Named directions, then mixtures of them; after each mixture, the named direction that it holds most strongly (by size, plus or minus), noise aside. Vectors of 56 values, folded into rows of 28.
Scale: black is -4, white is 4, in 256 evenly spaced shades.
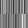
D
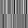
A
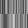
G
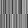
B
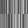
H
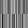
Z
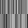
G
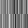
Z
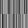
Z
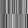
B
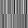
A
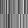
H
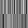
A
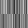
A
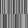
D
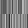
B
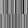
A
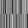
B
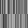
G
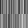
D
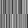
B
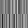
Z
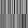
A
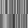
G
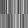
H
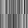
G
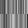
G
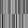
Z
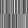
A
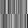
G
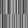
Z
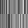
H
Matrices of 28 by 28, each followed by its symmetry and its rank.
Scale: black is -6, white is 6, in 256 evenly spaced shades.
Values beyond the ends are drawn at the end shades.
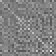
symmetric, rank five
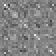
symmetric, rank five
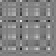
symmetric, rank one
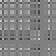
symmetric, rank one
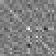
symmetric, rank five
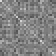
symmetric, rank five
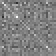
symmetric, rank five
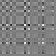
symmetric, rank one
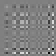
symmetric, rank one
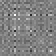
symmetric, rank three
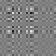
symmetric, rank one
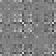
symmetric, rank three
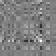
symmetric, rank three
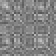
symmetric, rank three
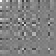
symmetric, rank three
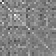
symmetric, rank five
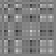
symmetric, rank one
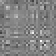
symmetric, rank three
